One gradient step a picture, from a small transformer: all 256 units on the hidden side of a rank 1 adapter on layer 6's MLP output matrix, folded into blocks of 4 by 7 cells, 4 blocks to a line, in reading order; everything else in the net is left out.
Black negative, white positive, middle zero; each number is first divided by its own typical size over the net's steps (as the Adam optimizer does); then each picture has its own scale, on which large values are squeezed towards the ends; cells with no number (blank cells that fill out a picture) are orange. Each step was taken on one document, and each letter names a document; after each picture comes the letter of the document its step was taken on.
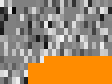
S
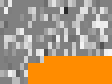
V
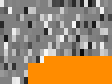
S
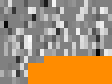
V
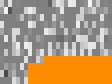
S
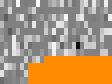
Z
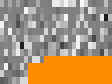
Z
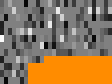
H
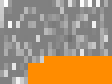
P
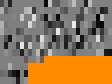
V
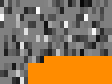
S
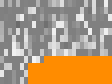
Z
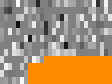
Z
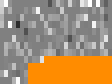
P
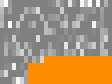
P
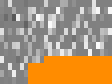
H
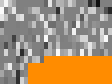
S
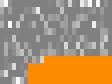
P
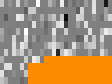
Z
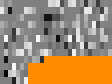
S
